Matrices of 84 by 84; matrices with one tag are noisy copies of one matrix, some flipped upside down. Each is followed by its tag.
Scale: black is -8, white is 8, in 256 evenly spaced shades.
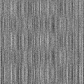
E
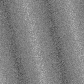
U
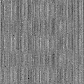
E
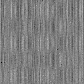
E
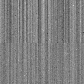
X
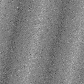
U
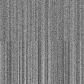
X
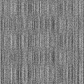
E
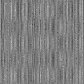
E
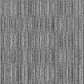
E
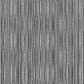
E
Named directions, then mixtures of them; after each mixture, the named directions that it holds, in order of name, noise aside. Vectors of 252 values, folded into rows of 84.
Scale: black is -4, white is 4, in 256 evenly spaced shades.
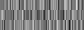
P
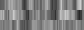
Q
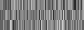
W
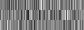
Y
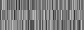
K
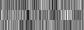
K, Q, Y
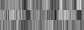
Q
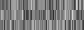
P, Q, W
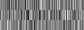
Y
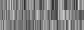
P, Q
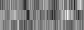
Q, Y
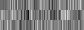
Q, Y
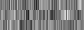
Q, Y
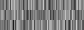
P, Q, W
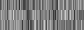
K, Q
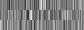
Y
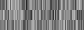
P, Q, Y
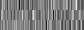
K, P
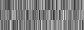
W, Y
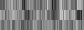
Q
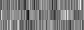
K, Q, Y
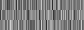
K, W, Y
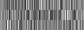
Y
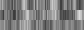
Q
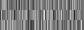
K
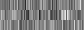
Q, Y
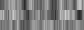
Q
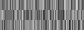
P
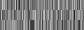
K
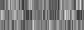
P, Q
